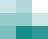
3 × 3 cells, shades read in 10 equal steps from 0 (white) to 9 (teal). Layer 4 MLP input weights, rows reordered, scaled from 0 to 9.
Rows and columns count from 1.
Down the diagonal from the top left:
2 4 8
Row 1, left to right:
2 3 0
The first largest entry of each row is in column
2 1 2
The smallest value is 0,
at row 1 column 3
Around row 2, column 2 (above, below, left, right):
3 9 4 2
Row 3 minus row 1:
3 6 8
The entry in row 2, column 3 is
2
